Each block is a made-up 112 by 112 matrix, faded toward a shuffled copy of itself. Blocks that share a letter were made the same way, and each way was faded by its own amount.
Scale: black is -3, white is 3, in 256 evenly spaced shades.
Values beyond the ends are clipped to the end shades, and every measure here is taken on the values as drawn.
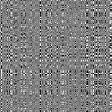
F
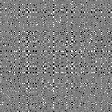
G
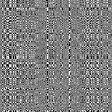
F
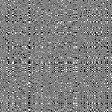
G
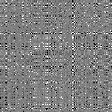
G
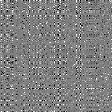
G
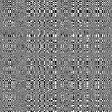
F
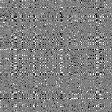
G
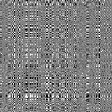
F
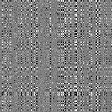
F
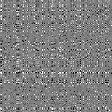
G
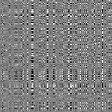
F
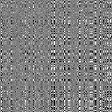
F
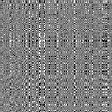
F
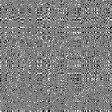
G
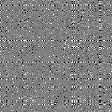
G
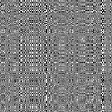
F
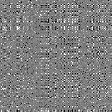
G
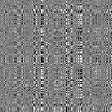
F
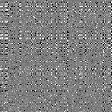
G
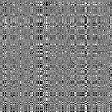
F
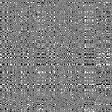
G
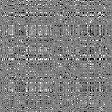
G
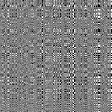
F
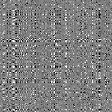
G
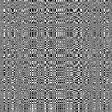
F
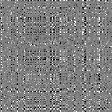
G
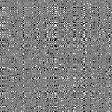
G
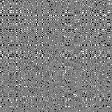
G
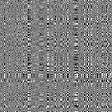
F
